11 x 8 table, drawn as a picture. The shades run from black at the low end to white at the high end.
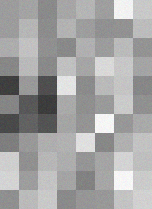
In the middle left lies a patch that is lower than the rest. The middle left is the ninth with the lowest average. The bottom right is the ninth with the highest average.
